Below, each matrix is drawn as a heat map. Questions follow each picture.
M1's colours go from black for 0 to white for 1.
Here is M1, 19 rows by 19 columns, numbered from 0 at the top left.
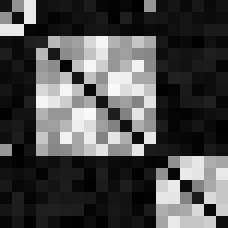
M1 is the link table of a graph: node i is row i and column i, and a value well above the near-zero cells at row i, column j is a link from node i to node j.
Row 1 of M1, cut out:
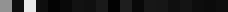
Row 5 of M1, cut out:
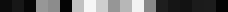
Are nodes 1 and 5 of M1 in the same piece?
yes
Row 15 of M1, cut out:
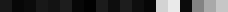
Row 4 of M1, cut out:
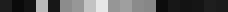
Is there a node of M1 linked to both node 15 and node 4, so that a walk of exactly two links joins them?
no
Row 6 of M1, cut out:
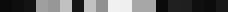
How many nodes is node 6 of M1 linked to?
9
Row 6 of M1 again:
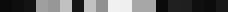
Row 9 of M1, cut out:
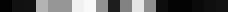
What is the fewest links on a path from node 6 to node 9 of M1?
1
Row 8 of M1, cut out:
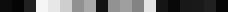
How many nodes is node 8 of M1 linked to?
9
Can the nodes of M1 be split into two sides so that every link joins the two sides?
no
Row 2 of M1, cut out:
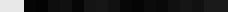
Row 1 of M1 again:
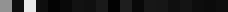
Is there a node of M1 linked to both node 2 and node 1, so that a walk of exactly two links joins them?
yes
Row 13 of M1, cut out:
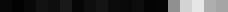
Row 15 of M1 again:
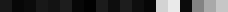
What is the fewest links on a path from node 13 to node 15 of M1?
1
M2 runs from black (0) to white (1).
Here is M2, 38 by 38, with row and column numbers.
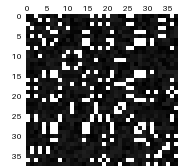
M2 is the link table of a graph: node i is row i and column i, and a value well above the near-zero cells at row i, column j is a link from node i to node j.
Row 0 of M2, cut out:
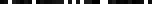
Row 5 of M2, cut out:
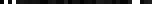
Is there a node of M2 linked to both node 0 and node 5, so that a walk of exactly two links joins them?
no
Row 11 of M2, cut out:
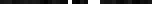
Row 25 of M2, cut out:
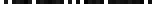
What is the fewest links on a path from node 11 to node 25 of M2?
5
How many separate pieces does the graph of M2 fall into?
1
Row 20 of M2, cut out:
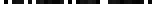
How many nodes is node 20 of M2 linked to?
9
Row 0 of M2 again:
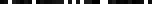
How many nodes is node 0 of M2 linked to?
8
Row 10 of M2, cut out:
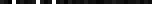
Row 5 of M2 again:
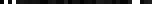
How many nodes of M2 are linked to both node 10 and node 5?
1
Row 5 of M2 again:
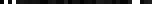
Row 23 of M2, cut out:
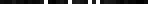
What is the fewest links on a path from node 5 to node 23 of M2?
4
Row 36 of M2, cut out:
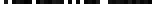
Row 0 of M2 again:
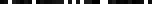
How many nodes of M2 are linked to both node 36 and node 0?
7
